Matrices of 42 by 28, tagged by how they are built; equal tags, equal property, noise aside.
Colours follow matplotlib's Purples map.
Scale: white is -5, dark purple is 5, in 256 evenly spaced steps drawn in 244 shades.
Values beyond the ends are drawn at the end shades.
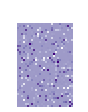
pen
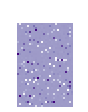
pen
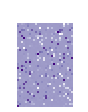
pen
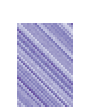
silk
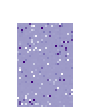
pen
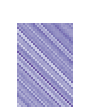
silk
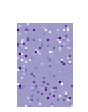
pen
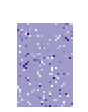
pen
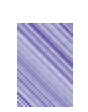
silk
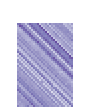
silk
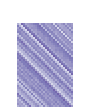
silk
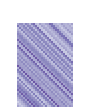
silk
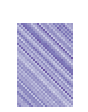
silk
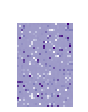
pen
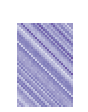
silk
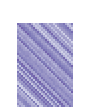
silk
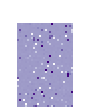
pen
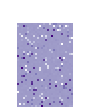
pen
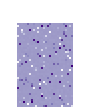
pen
